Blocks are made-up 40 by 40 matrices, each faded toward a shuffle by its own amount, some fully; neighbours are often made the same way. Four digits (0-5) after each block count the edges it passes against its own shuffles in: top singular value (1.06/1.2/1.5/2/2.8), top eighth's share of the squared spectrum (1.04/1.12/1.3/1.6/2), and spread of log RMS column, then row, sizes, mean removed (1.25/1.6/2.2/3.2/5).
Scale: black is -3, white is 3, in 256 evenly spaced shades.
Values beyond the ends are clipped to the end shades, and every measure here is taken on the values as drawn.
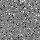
0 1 0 0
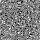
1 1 0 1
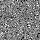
1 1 0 0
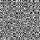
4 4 2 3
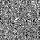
3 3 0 1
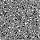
0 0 0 0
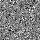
1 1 0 0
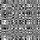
4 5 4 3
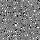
2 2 0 0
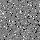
0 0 0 1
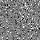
2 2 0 0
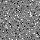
2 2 0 0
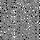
3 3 1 1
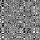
4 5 3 2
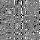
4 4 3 1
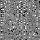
3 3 2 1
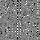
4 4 2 1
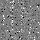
2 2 1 0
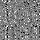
3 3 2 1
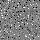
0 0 0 0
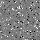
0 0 0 0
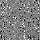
3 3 2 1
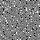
2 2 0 0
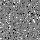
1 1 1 0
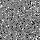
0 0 0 0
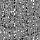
2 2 2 0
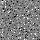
0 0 0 0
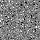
1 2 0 0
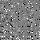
2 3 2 1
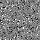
2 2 1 0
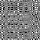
4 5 3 3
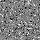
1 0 0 0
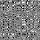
4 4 2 2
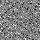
0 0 0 0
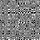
4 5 2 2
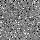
0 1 0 0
